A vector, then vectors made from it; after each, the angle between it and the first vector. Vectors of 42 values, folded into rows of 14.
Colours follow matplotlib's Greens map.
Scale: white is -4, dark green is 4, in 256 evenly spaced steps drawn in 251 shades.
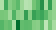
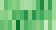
nearly parallel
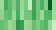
partly aligned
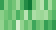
nearly opposite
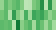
nearly parallel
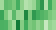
nearly parallel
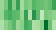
orthogonal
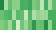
nearly opposite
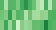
nearly opposite
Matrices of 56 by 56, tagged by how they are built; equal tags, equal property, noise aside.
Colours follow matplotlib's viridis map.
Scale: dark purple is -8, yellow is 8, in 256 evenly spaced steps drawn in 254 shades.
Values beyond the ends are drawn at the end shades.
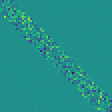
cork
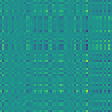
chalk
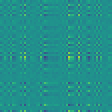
chalk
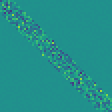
cork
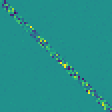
cork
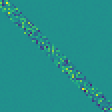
cork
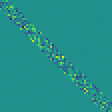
cork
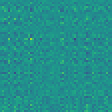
chalk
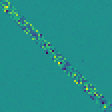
cork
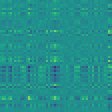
chalk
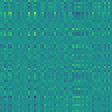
chalk
